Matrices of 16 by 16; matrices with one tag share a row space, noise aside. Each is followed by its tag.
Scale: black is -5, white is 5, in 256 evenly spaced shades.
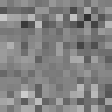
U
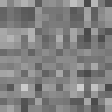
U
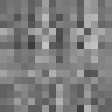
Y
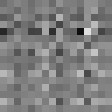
Y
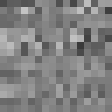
U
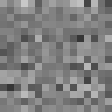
U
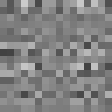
U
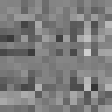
U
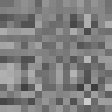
U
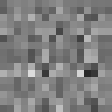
Y
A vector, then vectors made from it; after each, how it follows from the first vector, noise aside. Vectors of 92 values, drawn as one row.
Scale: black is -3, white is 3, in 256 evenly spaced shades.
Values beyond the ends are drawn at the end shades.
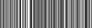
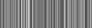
shrunk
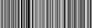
negated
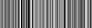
negated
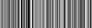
negated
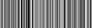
negated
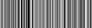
negated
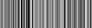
negated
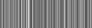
shrunk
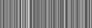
shrunk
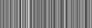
shrunk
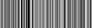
negated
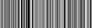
negated
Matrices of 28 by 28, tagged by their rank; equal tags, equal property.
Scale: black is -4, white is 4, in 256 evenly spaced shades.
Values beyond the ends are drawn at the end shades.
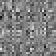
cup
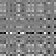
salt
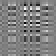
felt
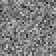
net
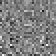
cup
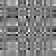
salt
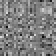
cup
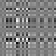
felt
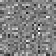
cup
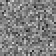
net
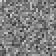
net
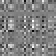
salt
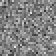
net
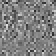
cup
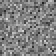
net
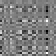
salt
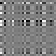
felt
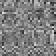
cup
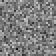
net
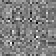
cup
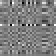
salt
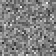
net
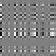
felt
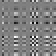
felt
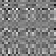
salt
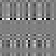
felt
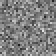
net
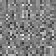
cup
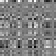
salt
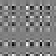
felt
